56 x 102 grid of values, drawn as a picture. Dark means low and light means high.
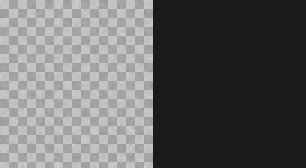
The table splits into one row of 2 panels. Panel 1,1: high, checkered. Panel 1,2: very low, flat.
